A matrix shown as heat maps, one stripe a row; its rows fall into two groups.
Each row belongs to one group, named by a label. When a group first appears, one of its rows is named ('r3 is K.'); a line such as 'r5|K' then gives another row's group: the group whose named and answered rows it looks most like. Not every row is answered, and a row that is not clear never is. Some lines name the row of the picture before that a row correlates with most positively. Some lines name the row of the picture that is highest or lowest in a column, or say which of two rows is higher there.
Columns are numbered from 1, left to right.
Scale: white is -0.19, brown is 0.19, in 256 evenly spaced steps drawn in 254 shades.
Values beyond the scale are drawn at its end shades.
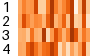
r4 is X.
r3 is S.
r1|X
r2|X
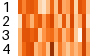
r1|X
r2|X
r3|X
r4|X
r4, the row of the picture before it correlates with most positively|4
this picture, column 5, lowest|4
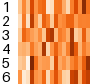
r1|S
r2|S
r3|X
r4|S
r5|S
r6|S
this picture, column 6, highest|1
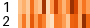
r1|S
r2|S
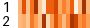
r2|S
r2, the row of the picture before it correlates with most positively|1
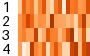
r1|S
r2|X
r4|S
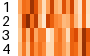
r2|X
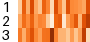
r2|S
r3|X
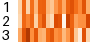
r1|S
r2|S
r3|X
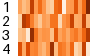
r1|S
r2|X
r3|S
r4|X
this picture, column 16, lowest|4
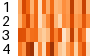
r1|X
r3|X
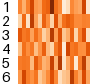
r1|X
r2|S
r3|X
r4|S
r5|X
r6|X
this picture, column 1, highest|3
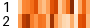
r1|X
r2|X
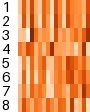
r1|S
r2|S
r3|S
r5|S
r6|S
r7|S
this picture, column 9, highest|4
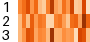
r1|X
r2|S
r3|X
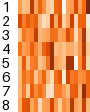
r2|X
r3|X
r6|S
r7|S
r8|X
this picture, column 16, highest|2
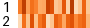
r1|X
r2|S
